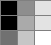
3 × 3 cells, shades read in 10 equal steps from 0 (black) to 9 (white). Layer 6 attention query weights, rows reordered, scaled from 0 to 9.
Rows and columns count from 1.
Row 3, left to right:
4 7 9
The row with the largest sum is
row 3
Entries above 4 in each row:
2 2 2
